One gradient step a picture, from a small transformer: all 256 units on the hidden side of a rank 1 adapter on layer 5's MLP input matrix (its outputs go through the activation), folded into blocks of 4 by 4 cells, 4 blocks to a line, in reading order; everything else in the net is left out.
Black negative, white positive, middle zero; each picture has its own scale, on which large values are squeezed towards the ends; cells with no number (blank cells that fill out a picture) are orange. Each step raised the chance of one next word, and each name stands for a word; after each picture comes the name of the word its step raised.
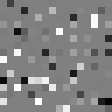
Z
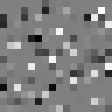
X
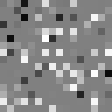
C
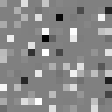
X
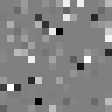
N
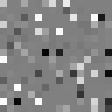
Z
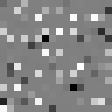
N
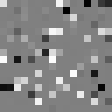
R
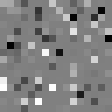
X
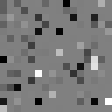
Z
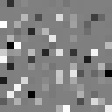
R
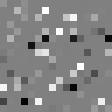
N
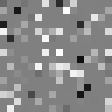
C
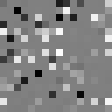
C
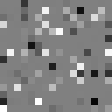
N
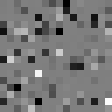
Z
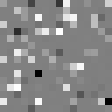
Z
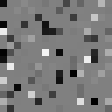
R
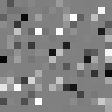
N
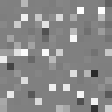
R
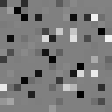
C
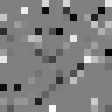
N
